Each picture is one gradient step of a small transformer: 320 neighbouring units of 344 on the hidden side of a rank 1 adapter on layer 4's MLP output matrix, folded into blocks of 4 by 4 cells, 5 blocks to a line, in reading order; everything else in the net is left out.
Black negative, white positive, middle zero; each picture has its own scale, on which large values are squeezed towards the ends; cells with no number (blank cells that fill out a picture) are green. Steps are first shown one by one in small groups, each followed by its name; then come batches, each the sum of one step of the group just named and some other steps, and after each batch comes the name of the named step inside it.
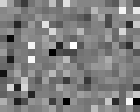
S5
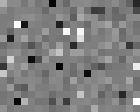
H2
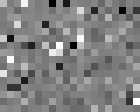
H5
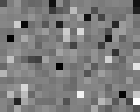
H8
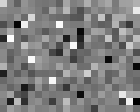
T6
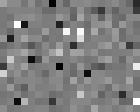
H2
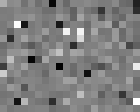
H2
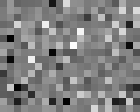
S5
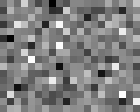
T6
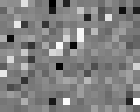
H5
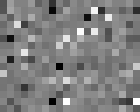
T6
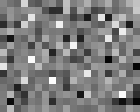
T6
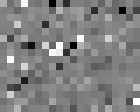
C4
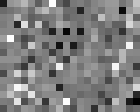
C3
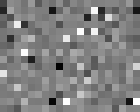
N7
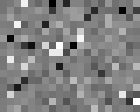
C4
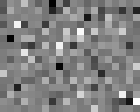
N7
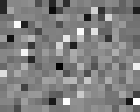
N7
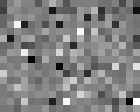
N7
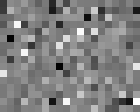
N7
